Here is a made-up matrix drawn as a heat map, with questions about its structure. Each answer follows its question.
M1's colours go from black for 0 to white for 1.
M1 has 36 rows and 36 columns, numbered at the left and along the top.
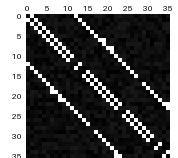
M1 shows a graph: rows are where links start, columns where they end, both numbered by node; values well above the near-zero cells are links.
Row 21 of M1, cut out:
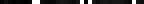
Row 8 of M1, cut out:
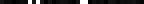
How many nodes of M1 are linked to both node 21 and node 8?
2
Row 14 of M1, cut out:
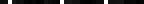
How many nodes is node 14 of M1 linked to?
3
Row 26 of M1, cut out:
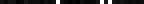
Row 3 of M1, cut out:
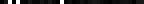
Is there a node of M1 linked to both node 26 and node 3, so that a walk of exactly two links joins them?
no
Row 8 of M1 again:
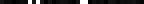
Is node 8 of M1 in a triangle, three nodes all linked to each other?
yes
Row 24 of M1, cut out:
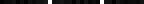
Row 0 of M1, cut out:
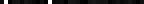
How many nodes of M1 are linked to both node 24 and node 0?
1
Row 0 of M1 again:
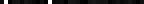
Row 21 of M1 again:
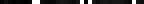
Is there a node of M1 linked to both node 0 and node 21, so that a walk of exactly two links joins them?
no
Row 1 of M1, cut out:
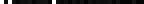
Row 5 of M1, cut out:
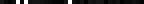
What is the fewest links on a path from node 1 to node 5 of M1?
4
